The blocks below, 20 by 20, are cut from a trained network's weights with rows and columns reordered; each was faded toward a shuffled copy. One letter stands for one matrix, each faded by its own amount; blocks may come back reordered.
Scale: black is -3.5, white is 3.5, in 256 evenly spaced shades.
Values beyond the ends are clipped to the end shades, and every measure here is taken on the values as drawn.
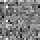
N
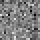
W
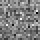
N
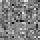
W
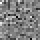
W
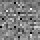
N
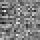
W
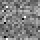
N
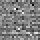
N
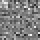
W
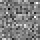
W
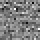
N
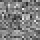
W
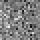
W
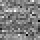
N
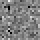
N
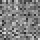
W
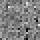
N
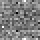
N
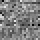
N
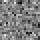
W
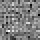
N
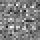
W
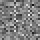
W
